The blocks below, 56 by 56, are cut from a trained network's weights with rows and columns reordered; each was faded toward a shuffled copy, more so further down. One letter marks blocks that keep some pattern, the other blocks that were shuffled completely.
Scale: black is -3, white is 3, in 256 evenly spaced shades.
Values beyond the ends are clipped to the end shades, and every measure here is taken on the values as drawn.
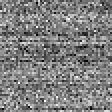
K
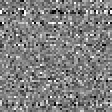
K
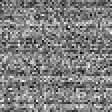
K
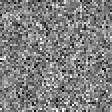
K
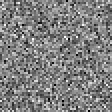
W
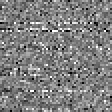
K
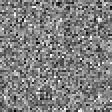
K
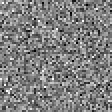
W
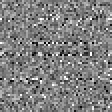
K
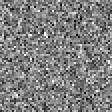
W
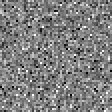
W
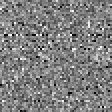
K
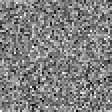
W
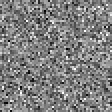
W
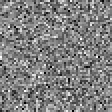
W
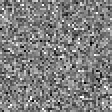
W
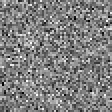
W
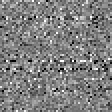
K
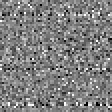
K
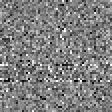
K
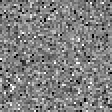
W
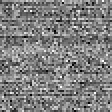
K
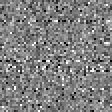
K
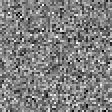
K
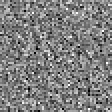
W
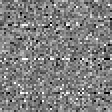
K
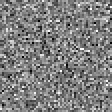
W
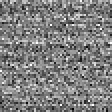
K
